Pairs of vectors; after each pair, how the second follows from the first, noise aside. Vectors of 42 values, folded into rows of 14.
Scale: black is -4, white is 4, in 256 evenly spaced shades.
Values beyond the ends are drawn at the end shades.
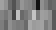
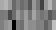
shuffled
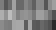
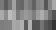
copied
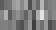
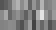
copied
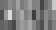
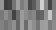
shuffled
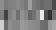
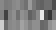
copied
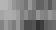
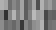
shuffled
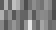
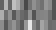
copied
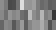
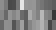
copied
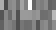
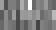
copied
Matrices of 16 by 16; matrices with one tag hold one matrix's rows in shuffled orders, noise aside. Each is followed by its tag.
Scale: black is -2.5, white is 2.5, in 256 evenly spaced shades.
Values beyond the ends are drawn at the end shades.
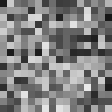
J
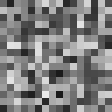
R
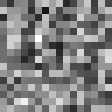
R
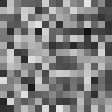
J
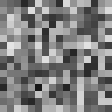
R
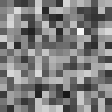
R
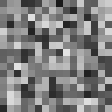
R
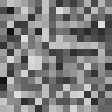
J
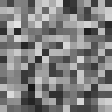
R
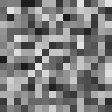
R
